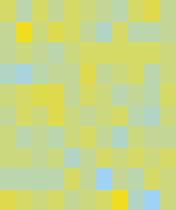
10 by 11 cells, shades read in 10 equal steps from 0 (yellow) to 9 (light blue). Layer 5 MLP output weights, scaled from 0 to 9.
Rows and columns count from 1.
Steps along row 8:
same up down up down down up down up down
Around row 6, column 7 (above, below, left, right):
4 5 5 3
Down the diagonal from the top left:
3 0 5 5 5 5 5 4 6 9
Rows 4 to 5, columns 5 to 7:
5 2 5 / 5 3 4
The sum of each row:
45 46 43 55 43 47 54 46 59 44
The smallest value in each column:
2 0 2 2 3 2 3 0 3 2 3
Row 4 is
7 8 6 5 5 2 5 4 3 6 4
